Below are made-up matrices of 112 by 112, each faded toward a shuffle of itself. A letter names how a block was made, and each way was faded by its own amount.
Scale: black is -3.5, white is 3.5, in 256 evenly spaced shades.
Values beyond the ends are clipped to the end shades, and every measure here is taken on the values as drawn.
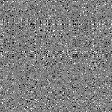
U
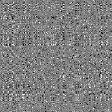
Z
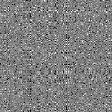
Z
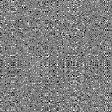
Z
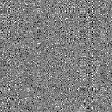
Z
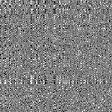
Z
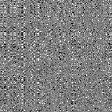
Z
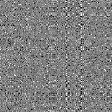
Z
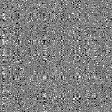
Z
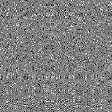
U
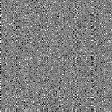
Z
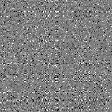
U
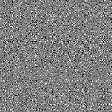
U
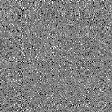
U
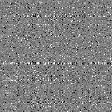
U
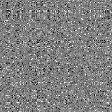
U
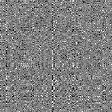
Z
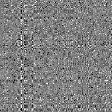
Z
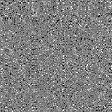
U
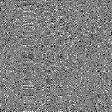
U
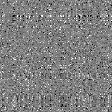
U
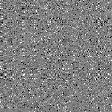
U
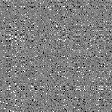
U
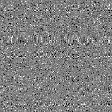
U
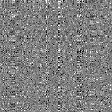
Z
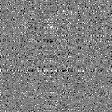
U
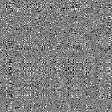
Z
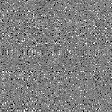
U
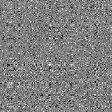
U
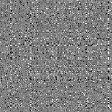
Z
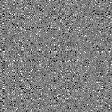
U
